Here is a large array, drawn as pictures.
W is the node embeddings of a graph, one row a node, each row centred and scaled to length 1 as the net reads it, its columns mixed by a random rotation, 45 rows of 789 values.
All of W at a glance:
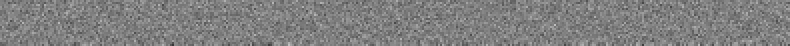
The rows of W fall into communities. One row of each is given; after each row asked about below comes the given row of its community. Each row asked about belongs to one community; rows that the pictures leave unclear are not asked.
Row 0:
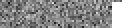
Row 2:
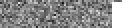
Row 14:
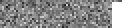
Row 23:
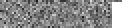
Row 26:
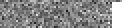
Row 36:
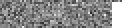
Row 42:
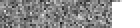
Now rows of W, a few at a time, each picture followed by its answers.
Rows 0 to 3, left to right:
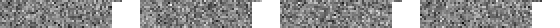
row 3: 36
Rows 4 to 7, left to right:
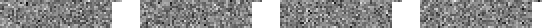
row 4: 23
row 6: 0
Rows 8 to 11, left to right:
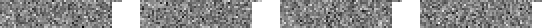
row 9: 23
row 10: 23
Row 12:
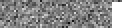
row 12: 14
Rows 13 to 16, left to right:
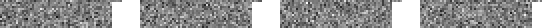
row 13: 42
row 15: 0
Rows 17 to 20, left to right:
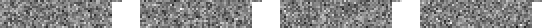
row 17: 42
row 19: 42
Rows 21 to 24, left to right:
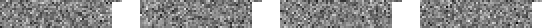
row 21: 26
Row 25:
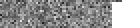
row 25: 2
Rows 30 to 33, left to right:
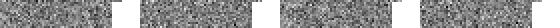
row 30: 23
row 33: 26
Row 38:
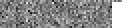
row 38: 0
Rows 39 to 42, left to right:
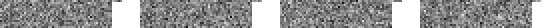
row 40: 42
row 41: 2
